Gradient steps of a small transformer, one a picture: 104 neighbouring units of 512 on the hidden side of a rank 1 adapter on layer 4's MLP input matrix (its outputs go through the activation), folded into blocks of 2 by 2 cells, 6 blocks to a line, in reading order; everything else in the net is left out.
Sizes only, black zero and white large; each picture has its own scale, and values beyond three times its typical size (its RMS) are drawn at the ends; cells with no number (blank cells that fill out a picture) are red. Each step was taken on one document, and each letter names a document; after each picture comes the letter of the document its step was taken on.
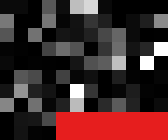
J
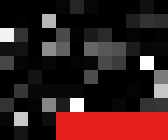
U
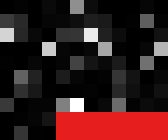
J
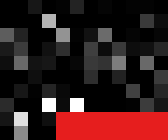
U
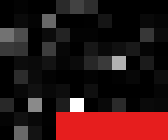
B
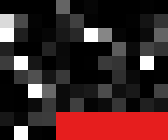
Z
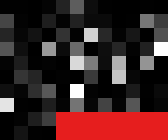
J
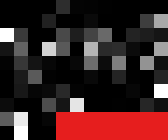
U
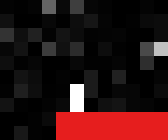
J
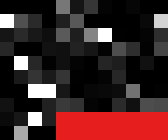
Z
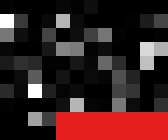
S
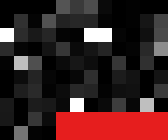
Z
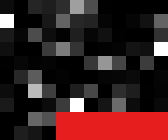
S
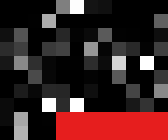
U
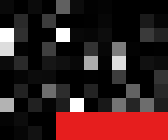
B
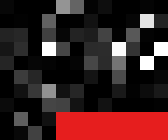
J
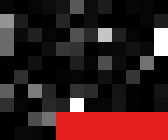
S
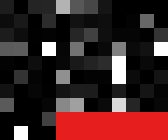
S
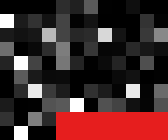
Z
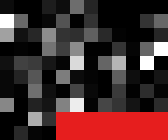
S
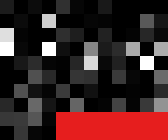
B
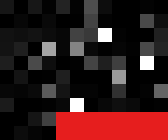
S
